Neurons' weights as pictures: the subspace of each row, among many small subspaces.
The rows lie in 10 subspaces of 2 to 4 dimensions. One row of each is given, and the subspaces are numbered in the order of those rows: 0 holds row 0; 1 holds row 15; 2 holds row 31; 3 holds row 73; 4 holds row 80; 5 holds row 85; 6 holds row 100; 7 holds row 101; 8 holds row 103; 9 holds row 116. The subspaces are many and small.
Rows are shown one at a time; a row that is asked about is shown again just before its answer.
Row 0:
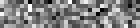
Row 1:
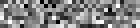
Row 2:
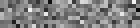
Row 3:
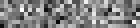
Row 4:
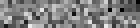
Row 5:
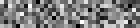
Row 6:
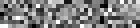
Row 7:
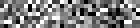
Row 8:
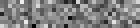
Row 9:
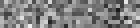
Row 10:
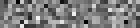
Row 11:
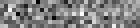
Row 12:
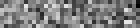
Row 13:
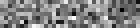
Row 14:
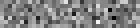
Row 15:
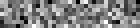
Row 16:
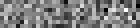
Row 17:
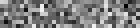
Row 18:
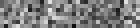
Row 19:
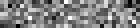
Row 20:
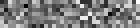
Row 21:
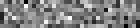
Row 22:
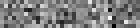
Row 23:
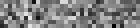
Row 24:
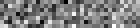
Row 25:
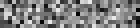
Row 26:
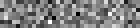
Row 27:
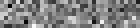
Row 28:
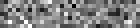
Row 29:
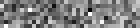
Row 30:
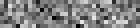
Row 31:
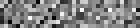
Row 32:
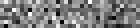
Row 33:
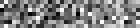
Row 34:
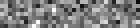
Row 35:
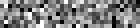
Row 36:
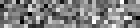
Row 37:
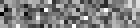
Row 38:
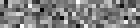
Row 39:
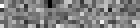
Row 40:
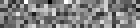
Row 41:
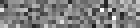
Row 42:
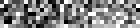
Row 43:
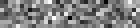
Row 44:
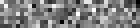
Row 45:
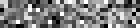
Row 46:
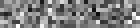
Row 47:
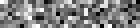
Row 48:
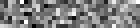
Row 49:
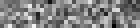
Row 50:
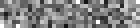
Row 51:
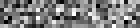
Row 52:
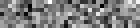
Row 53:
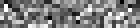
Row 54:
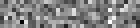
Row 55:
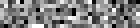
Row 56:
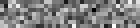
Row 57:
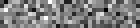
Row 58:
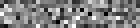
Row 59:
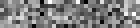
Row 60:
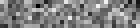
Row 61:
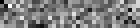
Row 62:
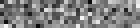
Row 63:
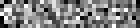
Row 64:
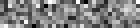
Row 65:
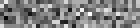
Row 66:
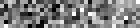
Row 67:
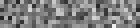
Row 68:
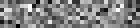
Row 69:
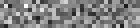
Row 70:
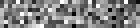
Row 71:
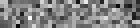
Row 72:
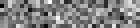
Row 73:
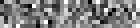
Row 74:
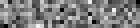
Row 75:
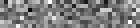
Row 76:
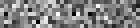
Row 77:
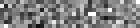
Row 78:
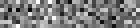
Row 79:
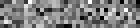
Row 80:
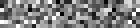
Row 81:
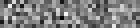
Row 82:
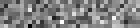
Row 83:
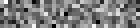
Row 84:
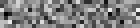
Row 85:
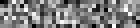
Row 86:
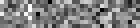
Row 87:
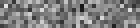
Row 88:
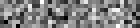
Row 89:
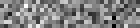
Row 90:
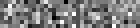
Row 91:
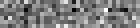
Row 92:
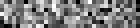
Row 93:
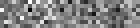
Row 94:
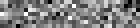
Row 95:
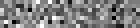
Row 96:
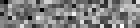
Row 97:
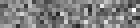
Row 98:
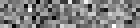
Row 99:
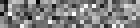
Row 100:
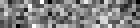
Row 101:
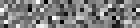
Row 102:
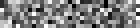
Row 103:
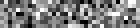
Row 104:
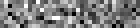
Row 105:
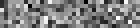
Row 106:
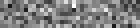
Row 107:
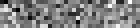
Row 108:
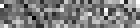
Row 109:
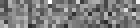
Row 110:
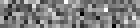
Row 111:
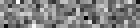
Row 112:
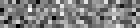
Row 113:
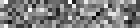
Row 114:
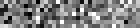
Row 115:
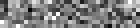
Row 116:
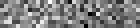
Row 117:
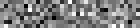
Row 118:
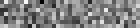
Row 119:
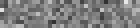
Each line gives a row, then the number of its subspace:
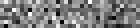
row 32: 7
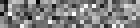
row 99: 8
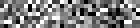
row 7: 0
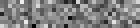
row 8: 1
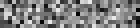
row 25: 5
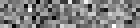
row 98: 0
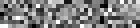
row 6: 2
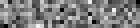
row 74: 3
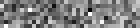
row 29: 5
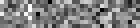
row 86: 0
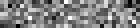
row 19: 4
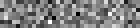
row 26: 4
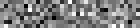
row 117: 0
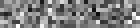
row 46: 6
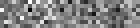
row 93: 0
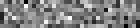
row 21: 2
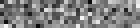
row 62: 3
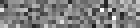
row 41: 5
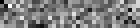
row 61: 7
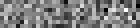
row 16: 3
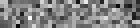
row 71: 6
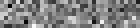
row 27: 1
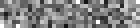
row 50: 6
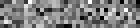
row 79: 3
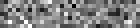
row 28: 8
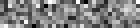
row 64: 1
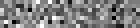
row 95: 7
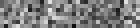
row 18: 6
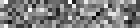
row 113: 8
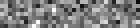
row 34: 1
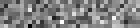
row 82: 7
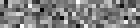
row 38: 8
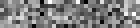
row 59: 6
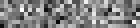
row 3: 2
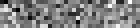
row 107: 7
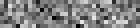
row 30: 8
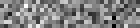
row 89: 0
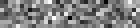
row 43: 4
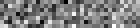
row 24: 0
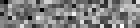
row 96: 8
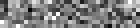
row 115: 4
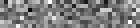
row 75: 4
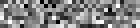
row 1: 2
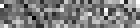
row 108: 3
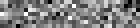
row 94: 4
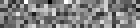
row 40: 9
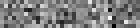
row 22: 5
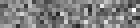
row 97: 8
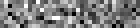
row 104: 8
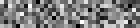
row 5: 8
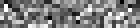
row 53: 7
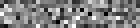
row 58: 2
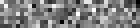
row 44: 3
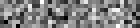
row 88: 6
